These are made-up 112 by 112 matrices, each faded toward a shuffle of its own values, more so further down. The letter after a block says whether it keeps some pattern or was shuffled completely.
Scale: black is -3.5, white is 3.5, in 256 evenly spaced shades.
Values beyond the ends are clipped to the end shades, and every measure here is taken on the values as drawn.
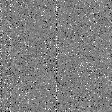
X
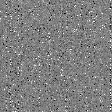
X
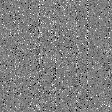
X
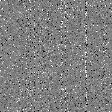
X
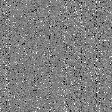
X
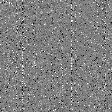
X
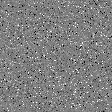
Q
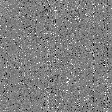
X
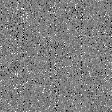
X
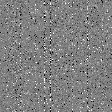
X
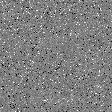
Q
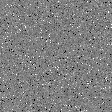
Q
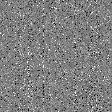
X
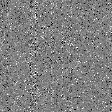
X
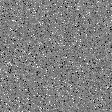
Q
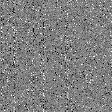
X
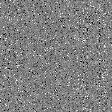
X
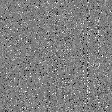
X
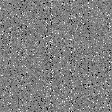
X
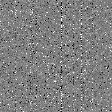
X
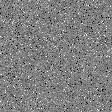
Q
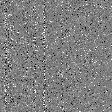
X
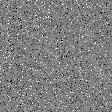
Q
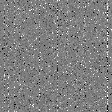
X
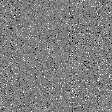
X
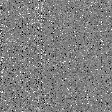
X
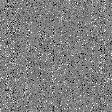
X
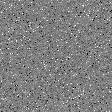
Q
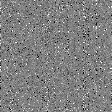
X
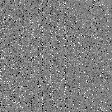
X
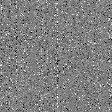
X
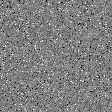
Q
